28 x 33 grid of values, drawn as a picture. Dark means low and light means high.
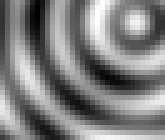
Neither half mirrors the other. The ninth with the highest average is the top middle. Concentric rings centre on the top right. There is no overall slope. There are no lone odd cells. The top left is the ninth with the lowest average.
